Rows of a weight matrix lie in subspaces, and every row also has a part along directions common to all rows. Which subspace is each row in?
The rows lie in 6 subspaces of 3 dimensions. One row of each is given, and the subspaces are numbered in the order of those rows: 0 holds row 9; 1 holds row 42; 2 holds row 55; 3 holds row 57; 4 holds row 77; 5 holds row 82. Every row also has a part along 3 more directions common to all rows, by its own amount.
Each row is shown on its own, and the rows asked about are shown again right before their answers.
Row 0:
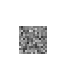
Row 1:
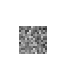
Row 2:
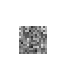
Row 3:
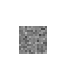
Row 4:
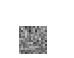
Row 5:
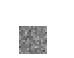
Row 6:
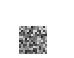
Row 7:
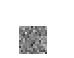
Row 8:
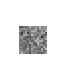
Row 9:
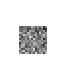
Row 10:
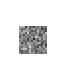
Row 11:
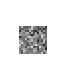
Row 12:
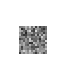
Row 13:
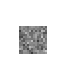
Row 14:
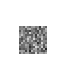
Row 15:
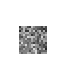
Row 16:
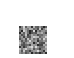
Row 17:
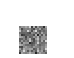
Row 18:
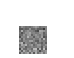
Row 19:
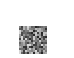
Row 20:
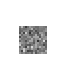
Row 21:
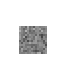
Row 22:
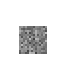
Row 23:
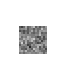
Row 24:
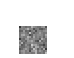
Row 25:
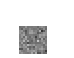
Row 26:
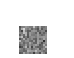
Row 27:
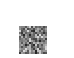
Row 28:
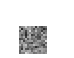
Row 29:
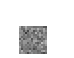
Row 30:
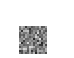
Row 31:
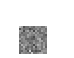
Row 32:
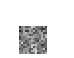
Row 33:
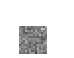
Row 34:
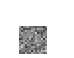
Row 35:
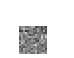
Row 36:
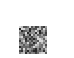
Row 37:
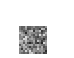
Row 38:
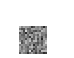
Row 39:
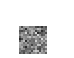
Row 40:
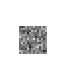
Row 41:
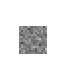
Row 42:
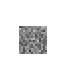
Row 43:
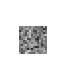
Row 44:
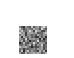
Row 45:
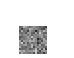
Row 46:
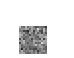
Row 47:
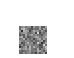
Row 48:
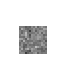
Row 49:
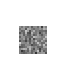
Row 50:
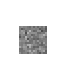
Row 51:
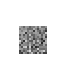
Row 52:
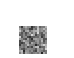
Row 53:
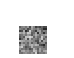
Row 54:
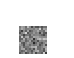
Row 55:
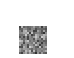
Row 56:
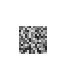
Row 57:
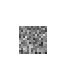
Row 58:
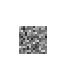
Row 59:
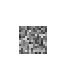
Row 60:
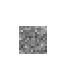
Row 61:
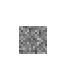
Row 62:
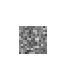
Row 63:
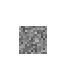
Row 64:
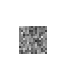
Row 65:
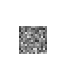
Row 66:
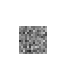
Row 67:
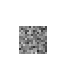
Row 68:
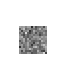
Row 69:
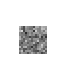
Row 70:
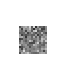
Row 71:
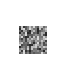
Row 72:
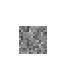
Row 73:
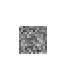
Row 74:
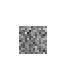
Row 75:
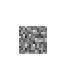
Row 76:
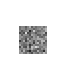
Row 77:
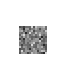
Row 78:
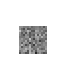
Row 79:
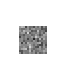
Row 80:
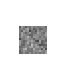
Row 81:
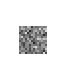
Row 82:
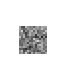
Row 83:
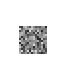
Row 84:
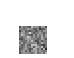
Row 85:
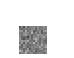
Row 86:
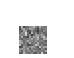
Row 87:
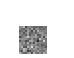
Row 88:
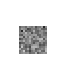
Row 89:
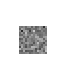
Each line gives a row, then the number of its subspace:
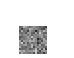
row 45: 1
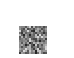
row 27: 5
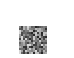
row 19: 4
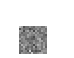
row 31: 1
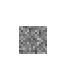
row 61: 1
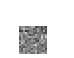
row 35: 1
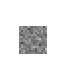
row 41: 0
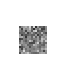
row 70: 5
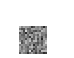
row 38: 1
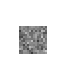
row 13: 3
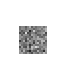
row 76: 2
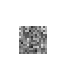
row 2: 4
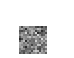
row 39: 0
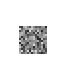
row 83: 1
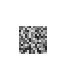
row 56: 5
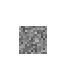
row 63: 0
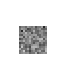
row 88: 0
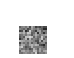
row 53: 0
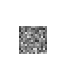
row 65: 1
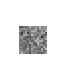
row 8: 4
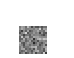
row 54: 0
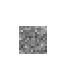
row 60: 0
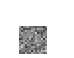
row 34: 0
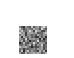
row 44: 1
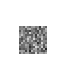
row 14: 4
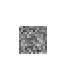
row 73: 1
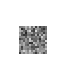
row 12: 5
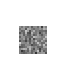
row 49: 0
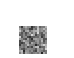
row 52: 2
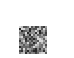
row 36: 1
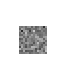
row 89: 0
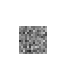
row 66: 2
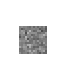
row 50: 3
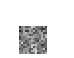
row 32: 4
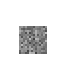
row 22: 5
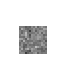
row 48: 5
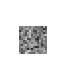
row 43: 5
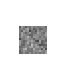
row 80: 4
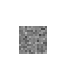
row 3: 3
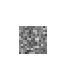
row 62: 5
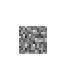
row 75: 5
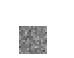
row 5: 2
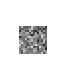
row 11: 2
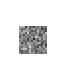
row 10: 3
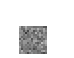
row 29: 1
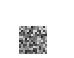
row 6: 2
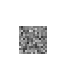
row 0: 4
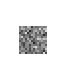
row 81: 0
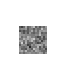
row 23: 3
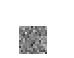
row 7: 4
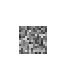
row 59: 3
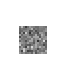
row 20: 2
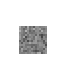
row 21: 3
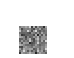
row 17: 5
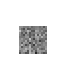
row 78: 5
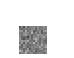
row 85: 2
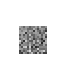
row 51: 2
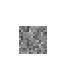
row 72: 4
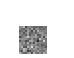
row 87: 2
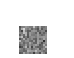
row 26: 2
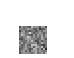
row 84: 4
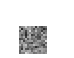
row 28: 5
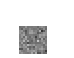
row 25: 3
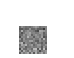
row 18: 1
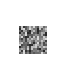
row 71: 2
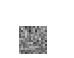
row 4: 5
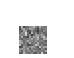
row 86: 2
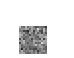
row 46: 1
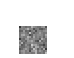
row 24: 4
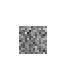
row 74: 0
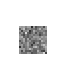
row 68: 4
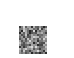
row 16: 1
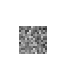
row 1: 0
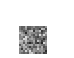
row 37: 3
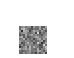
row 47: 2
